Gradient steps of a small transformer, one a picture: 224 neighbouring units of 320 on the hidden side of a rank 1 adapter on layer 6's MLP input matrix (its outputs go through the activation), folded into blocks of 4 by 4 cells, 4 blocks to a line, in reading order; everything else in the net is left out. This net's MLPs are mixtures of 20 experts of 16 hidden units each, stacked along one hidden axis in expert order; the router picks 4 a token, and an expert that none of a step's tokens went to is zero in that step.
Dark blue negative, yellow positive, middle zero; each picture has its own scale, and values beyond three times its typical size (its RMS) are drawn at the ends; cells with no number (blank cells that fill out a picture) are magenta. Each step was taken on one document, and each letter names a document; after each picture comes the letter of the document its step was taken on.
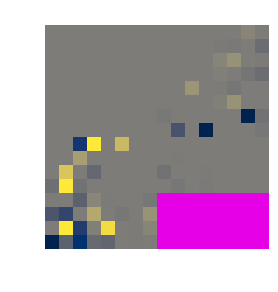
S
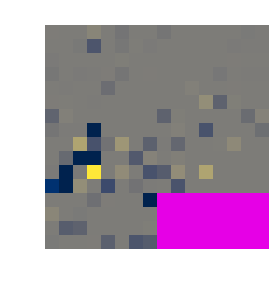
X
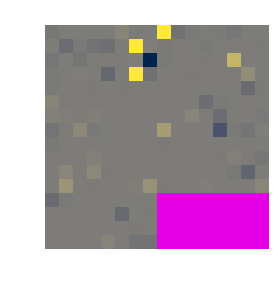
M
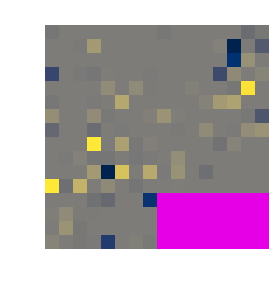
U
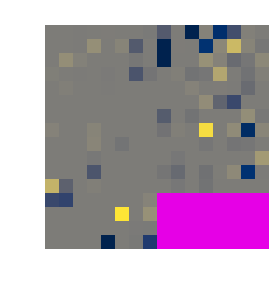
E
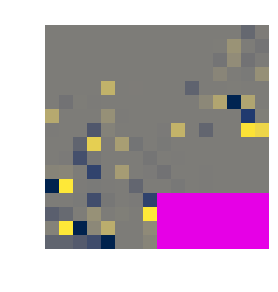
S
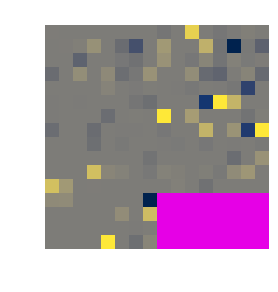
E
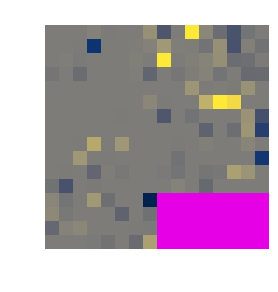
E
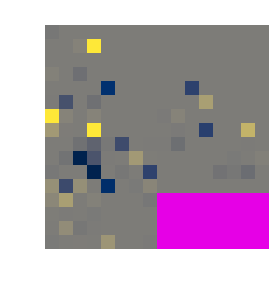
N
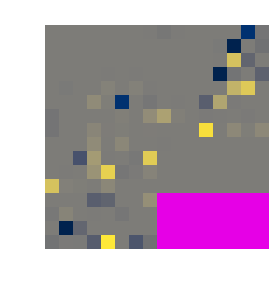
U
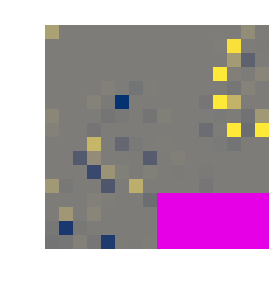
U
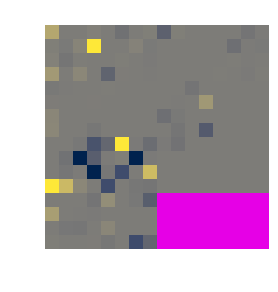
X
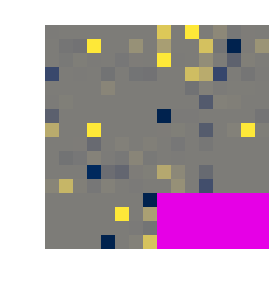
E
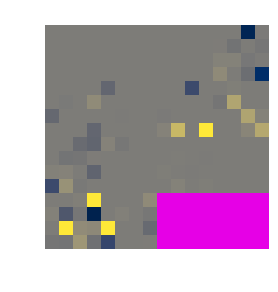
S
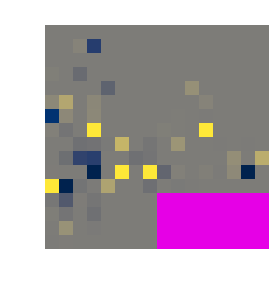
N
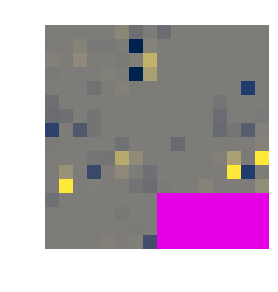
M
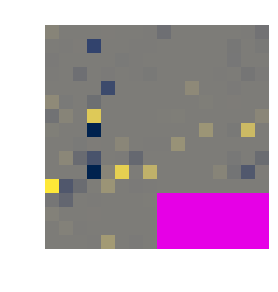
N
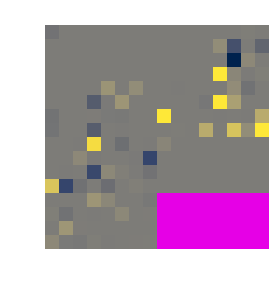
U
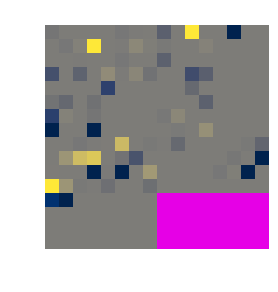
N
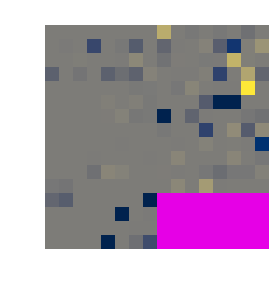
E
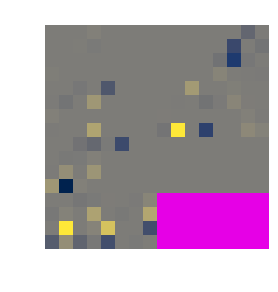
S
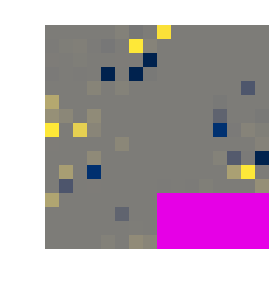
M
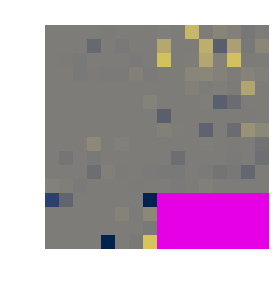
E
